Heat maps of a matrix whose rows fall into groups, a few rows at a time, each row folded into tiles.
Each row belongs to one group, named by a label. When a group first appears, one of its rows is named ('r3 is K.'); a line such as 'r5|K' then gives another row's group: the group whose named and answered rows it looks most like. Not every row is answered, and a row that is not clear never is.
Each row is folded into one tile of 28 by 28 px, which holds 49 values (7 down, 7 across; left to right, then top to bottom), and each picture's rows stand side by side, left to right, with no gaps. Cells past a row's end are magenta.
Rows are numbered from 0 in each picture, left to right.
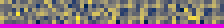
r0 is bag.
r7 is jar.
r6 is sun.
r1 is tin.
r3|tin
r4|jar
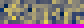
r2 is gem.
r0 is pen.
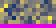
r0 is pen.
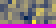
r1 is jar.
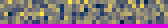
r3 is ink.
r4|tin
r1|tin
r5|tin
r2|gem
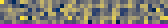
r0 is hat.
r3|jar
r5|sun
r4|jar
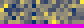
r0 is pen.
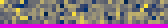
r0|hat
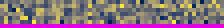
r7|tin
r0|sun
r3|ink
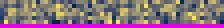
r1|ink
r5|ink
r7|ink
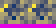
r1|pen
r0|pen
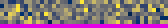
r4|ink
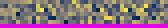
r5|pen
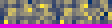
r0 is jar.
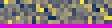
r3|sun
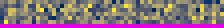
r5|bag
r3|pen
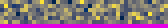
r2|hat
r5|gem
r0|ink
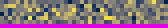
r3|sun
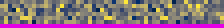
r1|jar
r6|tin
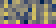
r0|ink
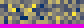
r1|pen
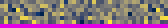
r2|ink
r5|sun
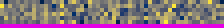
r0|tin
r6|pen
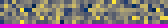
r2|jar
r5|sun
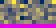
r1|hat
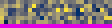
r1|pen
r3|sun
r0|jar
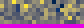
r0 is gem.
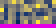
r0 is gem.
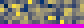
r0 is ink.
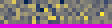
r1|sun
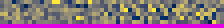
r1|hat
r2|hat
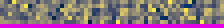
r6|hat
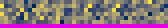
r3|pen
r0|tin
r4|pen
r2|jar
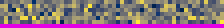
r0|sun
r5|ink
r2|jar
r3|pen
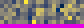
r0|hat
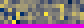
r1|bag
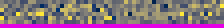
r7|tin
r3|sun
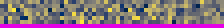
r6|jar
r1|bag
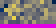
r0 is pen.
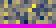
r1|pen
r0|ink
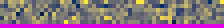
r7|hat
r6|jar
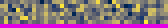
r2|ink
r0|sun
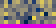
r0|ink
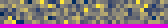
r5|pen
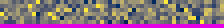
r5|hat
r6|sun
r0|bag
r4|bag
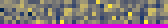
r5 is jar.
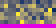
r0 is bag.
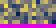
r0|ink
